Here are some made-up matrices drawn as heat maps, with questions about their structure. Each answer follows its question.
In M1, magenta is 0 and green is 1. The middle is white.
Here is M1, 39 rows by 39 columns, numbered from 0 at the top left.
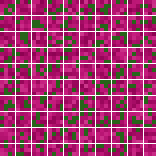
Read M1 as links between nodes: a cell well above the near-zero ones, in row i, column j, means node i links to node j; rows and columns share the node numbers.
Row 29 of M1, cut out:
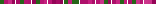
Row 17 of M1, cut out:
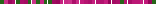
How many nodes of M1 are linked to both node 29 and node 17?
3
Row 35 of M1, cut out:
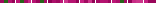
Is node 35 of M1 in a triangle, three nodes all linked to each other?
no
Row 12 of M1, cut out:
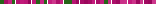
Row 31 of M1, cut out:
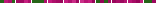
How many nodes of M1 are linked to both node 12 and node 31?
4
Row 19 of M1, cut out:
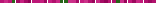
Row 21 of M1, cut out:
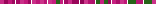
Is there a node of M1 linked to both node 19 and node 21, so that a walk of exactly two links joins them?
no
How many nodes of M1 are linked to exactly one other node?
0
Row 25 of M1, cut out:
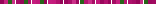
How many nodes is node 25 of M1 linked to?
6
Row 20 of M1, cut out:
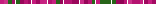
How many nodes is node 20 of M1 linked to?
8
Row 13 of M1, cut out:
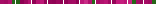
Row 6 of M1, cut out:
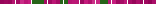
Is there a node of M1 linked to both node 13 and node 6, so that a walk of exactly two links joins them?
no
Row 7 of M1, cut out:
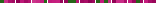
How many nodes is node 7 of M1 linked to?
7
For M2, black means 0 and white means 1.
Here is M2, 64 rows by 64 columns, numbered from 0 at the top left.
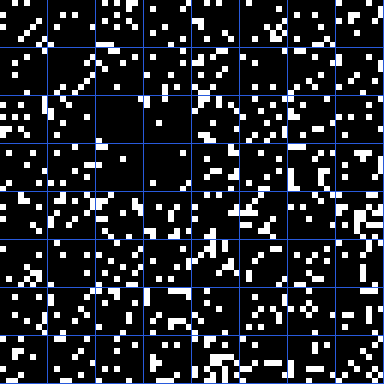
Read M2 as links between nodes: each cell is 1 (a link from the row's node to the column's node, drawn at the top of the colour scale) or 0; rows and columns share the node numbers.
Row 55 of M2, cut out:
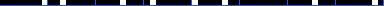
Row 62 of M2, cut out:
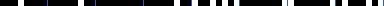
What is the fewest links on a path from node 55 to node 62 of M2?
1
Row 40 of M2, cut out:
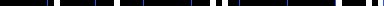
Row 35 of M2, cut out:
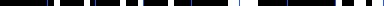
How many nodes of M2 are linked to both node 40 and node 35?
3
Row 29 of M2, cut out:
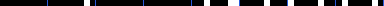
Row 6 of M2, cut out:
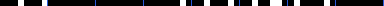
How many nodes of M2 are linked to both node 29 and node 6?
2
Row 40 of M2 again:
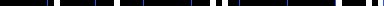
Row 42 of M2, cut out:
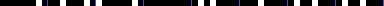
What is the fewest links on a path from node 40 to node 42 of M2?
2
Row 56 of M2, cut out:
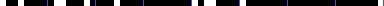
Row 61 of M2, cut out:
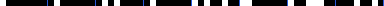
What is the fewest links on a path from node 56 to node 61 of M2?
2
